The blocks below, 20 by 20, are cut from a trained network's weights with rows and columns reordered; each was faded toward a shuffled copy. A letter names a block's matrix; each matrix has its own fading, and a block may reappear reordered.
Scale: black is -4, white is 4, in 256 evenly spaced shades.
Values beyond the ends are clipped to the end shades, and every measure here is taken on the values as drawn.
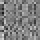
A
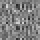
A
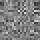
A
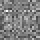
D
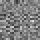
D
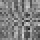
A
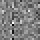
A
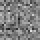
A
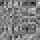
D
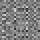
A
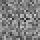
D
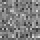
D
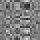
A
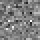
D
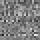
D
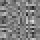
A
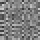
A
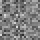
A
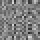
A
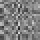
A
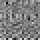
D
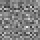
D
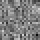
D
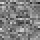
D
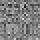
A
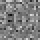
D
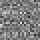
D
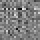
D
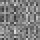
A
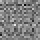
A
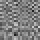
A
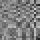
A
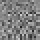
A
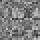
D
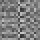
A
